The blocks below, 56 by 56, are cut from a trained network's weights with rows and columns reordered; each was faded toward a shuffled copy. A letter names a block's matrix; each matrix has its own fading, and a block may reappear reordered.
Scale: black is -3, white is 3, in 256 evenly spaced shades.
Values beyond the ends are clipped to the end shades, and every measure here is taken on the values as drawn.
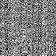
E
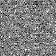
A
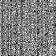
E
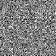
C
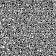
A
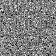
A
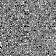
A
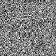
C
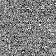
A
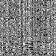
E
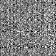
E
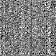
E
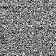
A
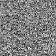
C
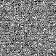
A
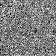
A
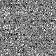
A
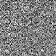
C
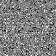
A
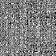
E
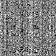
E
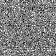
A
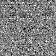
A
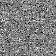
A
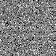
A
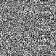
C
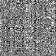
E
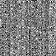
E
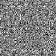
C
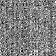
E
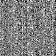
E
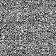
A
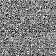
A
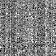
E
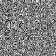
C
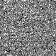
A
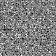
A
